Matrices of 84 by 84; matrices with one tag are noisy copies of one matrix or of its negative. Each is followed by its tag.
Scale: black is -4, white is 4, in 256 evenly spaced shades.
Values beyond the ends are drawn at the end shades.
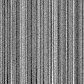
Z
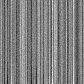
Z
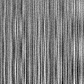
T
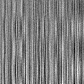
T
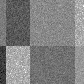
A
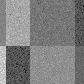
A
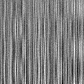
T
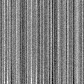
Z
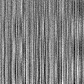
T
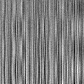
T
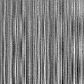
T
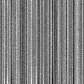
Z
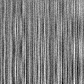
T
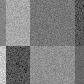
A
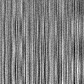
T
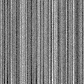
Z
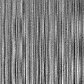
T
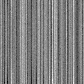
Z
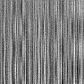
T
